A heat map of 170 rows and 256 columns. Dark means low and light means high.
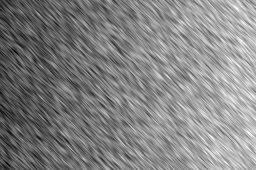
The field climbs toward the right. Overall the values sit about 50% of the way up the scale. Streaks slant down to the right.
